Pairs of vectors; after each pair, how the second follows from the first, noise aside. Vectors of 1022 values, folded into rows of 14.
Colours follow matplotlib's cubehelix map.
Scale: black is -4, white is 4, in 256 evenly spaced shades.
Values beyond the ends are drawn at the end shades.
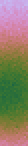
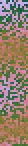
sign-scrambled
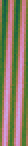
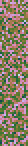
shuffled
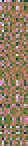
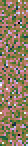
shuffled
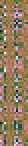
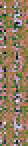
sign-scrambled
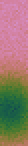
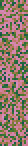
shuffled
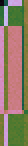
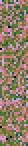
shuffled
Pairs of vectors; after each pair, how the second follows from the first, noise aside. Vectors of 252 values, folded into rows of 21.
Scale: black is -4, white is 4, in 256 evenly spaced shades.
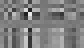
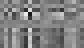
negated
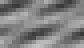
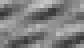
reversed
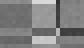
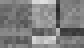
copied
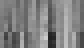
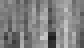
copied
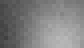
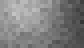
reversed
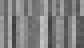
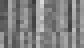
reversed
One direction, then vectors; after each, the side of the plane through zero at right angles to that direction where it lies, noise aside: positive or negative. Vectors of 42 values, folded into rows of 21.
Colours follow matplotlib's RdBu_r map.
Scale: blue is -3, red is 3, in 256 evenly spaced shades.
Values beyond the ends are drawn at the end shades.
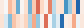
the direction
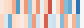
positive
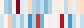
negative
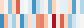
negative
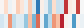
negative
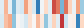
negative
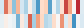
negative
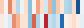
positive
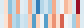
negative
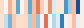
positive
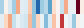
negative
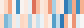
positive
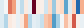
positive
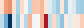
positive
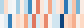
positive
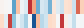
negative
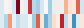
negative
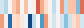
positive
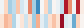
negative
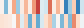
positive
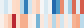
positive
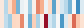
positive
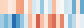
negative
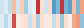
positive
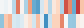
negative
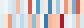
negative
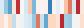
negative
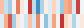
negative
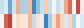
negative
